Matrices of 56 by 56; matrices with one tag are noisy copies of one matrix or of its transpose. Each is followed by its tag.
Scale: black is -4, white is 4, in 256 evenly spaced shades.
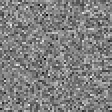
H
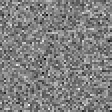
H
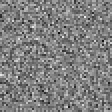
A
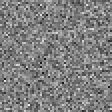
H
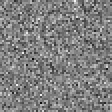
A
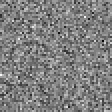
A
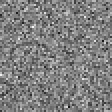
A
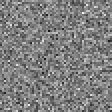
H
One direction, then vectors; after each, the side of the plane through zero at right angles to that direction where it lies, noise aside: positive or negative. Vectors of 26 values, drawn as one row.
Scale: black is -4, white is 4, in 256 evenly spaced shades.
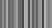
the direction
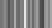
positive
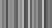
negative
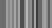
positive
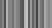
positive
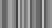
negative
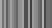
negative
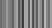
positive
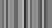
negative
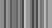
positive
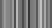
positive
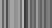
negative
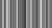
positive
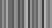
positive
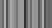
negative
